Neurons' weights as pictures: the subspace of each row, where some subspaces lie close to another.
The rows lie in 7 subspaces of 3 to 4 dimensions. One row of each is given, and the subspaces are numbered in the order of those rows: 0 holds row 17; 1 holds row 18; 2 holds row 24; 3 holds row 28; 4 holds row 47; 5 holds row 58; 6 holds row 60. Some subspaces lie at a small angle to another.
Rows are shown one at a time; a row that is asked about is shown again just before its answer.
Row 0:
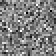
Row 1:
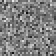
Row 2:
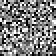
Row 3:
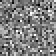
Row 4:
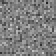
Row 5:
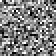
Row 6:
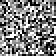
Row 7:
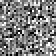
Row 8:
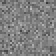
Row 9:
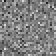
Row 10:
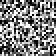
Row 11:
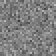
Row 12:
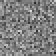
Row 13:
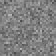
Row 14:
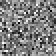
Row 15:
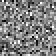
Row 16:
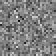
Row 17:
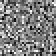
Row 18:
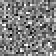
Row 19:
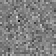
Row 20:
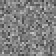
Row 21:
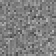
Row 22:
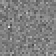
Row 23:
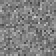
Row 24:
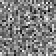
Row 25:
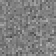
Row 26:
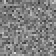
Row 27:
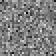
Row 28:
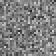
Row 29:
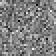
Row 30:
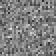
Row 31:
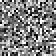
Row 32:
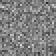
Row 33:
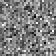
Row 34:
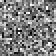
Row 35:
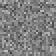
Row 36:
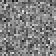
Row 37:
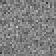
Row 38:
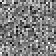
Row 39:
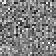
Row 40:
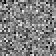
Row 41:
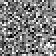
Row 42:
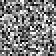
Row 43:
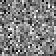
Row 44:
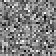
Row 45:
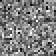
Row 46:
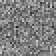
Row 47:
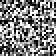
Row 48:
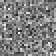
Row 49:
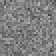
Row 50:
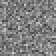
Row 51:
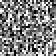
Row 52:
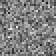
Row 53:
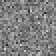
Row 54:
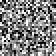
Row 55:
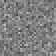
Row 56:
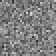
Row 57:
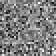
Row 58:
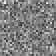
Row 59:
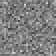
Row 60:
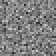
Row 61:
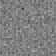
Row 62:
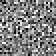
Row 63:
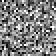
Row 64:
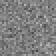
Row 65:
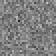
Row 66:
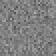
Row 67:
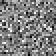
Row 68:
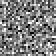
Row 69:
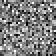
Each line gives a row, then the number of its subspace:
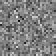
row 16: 0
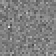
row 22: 5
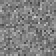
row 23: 0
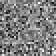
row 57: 0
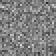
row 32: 5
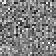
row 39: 2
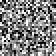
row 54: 5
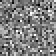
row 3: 4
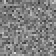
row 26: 1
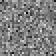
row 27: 5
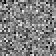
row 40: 5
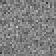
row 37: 4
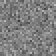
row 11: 2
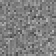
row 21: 3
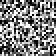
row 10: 4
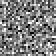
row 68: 6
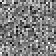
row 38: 2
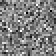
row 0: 2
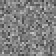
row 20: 0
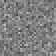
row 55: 1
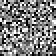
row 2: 2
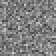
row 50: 6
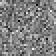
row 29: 2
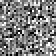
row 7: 3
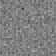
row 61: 4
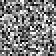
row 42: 0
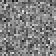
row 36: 5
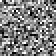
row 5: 1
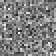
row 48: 1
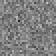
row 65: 0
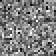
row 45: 1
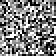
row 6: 3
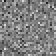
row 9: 1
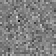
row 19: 0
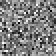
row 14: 2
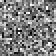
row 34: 1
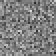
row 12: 3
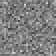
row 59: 6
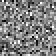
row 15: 4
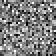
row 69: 2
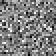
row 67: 2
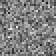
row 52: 6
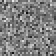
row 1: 5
